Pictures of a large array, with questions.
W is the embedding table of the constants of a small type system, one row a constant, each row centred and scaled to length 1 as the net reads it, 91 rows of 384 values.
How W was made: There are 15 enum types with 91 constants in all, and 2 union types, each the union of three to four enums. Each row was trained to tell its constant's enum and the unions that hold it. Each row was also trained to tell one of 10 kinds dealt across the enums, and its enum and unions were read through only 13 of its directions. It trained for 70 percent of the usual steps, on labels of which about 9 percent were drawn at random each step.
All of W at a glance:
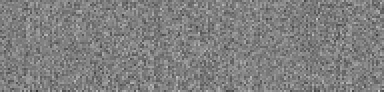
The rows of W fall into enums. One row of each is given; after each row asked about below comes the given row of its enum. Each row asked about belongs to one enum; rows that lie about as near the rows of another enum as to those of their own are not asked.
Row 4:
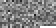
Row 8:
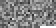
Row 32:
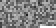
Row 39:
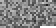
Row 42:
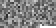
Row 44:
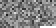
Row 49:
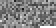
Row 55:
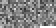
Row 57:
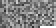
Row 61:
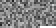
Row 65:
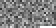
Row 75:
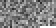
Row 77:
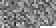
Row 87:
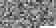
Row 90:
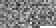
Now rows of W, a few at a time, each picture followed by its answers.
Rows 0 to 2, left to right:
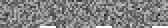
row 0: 8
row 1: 65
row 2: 77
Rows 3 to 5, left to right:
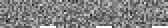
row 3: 39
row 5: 57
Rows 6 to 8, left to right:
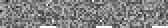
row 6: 39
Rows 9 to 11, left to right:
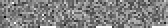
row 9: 57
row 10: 4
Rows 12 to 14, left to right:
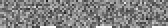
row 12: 90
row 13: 49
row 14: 57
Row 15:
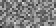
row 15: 42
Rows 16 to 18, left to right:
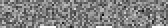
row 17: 77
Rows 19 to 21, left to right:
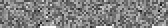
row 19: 55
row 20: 61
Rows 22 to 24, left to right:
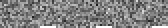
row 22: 8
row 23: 55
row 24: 32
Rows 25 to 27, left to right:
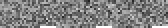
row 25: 39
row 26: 87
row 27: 90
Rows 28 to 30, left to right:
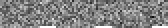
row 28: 65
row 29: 61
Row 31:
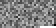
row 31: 75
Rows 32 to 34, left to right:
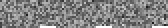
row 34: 55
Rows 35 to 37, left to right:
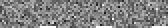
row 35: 55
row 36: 75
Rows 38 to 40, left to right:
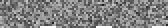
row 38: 77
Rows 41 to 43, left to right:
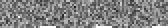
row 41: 61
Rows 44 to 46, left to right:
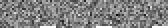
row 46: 39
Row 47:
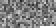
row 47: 90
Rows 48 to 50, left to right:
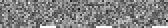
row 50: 42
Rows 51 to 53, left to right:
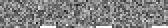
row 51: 42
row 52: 57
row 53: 8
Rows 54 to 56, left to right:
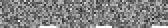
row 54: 8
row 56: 32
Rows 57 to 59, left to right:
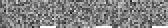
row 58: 65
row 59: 57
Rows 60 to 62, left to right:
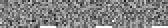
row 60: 8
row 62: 61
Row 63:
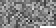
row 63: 75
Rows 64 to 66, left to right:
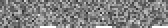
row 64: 75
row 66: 39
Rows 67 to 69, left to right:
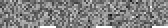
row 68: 75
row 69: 4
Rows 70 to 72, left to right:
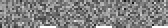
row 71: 55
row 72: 4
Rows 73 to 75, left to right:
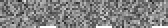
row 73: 65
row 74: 55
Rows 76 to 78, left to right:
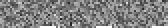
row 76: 61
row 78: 32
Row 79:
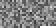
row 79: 77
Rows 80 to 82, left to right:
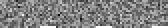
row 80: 42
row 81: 32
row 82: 61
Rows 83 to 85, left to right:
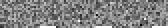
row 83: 8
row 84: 57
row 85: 77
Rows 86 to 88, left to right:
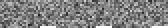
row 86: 65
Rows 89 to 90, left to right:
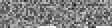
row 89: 65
